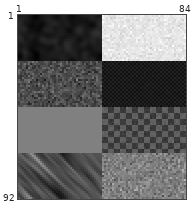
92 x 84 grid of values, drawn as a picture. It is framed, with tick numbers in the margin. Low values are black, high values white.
It is made of 4 by 2 panels. Panel 1,1: very low, blotchy, faint in contrast. Panel 1,2: very high, fine-grained, faint in contrast. Panel 2,1: low, fine-grained. Panel 2,2: very low, checkered, faint in contrast. Panel 3,1: middling, flat. Panel 3,2: low, checkered. Panel 4,1: low, slanting down to the right. Panel 4,2: middling, fine-grained.
